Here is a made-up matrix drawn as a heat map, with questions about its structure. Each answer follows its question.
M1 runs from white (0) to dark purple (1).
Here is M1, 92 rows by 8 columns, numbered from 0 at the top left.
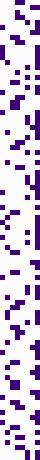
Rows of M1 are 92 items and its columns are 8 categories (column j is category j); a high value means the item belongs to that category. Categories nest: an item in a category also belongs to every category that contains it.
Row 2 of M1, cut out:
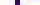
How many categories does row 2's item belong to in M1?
1
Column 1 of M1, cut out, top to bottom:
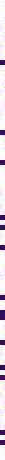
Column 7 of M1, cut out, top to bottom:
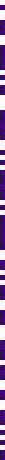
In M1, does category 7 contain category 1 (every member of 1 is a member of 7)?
yes
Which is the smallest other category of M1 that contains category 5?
7
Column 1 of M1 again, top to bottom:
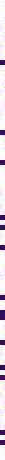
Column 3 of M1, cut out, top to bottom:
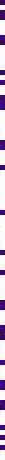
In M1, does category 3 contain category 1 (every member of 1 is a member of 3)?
no
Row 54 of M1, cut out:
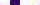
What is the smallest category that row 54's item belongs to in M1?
2
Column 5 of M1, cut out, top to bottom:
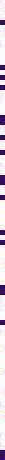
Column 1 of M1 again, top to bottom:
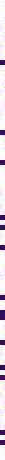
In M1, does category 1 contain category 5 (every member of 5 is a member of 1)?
no
